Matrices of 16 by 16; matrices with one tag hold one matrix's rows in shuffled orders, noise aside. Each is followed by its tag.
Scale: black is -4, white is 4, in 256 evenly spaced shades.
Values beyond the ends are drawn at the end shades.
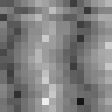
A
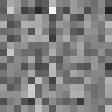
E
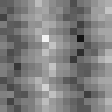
A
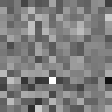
E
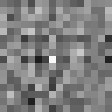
E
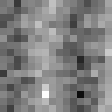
A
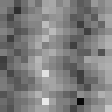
A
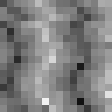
A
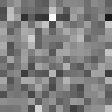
E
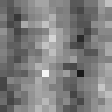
A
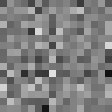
E
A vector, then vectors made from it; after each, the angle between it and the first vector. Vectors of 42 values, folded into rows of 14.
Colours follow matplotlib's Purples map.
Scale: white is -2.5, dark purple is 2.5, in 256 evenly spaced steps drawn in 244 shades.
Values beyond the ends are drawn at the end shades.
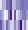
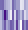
nearly opposite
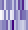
orthogonal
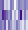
orthogonal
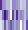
nearly opposite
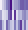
nearly parallel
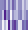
partly opposed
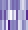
partly opposed
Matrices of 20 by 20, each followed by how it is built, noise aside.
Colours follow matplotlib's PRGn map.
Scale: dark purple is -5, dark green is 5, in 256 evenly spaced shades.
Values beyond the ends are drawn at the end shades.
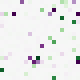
sparse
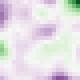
smooth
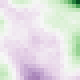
smooth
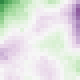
smooth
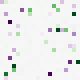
sparse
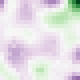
smooth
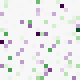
sparse
